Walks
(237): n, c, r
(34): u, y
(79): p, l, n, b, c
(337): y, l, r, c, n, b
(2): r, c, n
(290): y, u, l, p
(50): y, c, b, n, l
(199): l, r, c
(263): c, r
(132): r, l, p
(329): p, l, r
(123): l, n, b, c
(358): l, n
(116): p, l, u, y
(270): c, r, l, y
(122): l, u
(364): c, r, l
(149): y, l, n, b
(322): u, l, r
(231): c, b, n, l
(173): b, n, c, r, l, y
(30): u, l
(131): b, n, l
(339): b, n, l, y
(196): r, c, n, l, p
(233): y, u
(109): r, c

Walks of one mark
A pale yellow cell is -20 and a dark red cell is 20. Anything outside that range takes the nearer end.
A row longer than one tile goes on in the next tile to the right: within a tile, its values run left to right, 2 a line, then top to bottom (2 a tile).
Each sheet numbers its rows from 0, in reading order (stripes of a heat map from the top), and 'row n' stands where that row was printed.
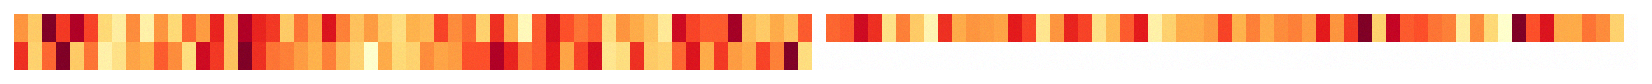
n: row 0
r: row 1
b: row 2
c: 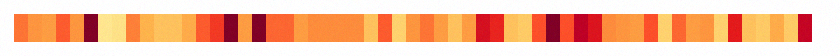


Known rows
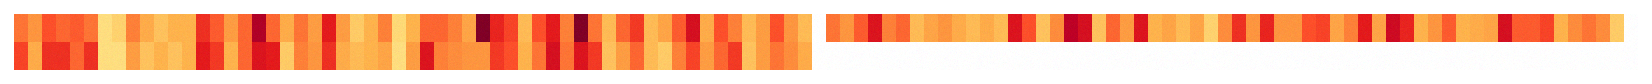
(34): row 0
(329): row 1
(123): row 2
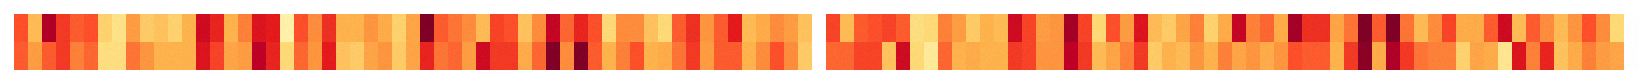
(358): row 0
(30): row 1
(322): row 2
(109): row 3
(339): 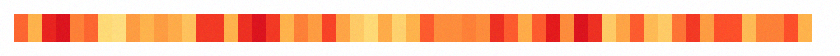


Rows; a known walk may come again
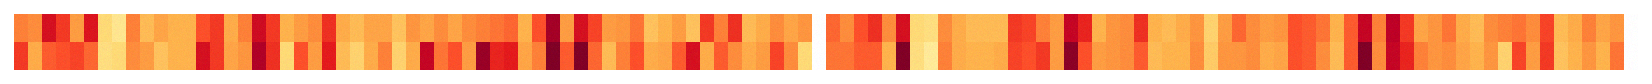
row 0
(2)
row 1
(270)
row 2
(30)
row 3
(263)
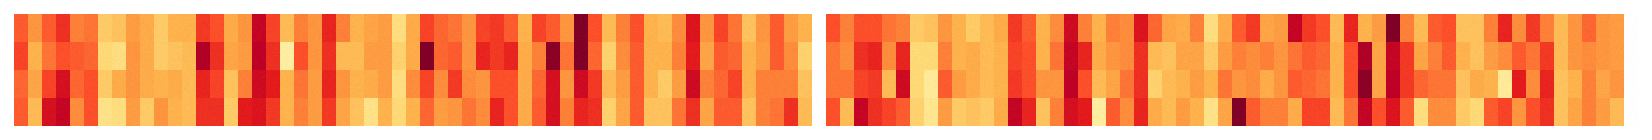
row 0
(290)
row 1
(233)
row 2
(122)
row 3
(196)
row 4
(79)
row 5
(109)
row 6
(131)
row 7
(358)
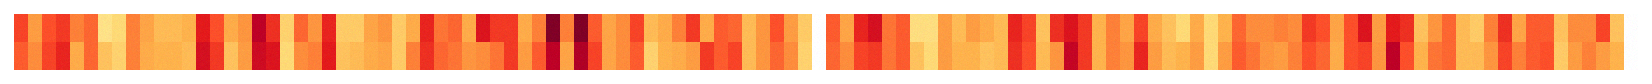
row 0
(322)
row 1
(339)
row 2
(132)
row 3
(337)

